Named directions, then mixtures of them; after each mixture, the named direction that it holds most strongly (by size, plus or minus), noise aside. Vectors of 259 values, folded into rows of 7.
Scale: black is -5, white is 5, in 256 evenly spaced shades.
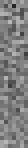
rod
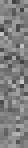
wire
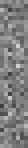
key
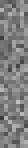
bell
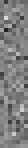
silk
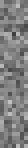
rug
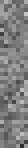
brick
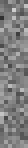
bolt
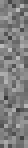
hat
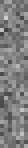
brick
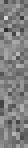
silk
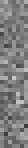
brick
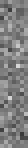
key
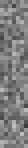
rod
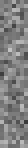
rod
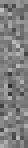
key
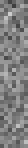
hat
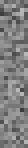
rod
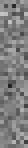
rod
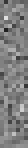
silk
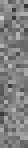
bolt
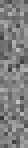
bell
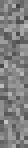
rug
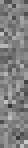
brick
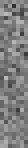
rod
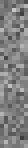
bolt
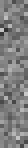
brick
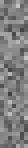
rug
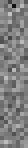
hat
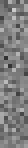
bolt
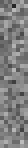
rod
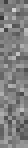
bolt
